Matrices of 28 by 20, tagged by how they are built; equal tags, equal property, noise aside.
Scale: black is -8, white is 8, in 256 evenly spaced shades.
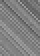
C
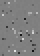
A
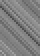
C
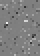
A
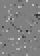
A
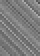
C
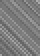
C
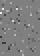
A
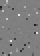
A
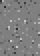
A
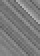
C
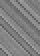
C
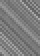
C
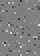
A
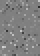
A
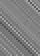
C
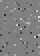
A
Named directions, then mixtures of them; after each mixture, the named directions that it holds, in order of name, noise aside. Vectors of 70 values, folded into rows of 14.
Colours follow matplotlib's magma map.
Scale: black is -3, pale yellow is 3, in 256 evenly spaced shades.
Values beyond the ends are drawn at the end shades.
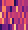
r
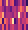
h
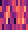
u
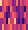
u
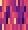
u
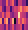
h, u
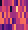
r, u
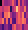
r, u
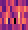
h, u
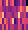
h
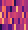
r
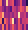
h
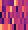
r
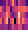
h, u
